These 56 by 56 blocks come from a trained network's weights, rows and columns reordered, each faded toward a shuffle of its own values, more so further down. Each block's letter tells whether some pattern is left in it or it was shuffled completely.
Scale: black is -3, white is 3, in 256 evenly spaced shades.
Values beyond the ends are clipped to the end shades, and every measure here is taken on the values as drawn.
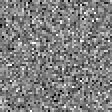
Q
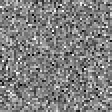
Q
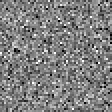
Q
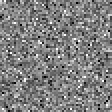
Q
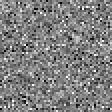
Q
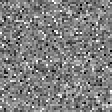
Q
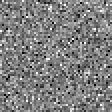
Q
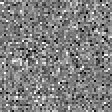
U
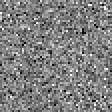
Q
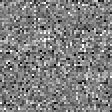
U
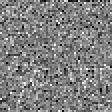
U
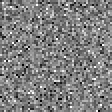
Q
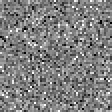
U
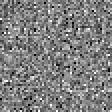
U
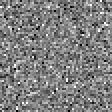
Q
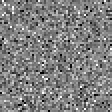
U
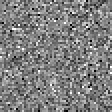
U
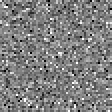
U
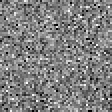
Q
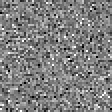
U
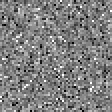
Q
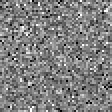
Q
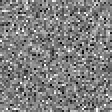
Q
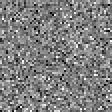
Q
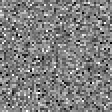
U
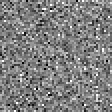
U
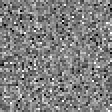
U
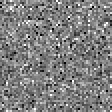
U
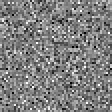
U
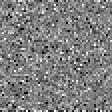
U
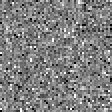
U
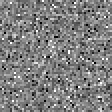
Q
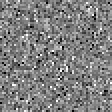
Q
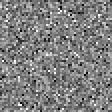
Q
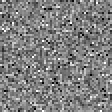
Q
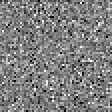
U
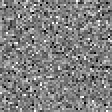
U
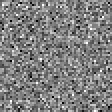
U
